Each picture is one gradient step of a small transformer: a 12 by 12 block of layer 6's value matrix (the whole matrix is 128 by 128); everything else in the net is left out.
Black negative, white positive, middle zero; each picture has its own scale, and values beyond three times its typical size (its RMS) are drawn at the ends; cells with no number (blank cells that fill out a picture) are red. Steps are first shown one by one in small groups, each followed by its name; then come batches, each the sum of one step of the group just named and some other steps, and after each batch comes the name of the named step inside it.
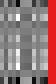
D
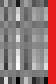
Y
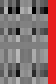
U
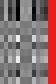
U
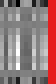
D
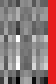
D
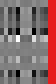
U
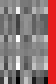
Y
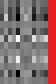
U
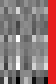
Y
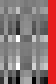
D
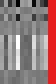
D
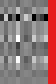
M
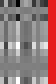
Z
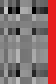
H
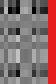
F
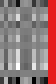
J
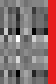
H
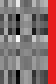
H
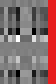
F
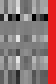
M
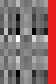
H
